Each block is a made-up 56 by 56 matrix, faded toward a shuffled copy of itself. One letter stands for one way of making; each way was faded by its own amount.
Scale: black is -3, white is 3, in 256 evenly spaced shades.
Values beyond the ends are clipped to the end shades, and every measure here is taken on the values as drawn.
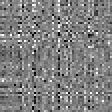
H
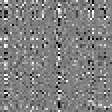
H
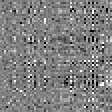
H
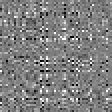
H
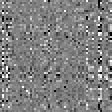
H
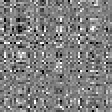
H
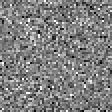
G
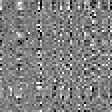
H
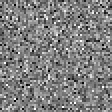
G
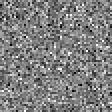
G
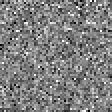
G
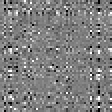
H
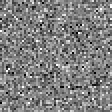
G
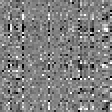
H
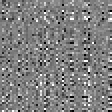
H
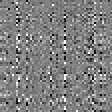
H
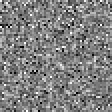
G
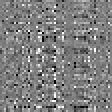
H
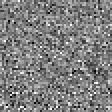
G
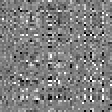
H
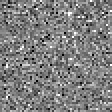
G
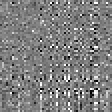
H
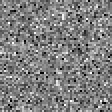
G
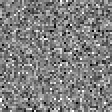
G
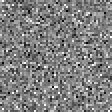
G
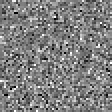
G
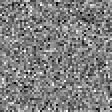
G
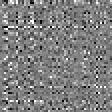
H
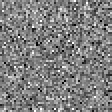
G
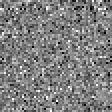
G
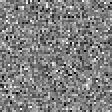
G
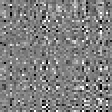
H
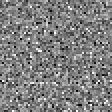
G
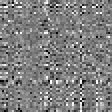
H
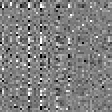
H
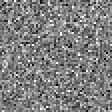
G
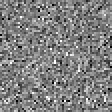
G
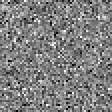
G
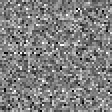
G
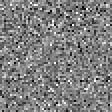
G
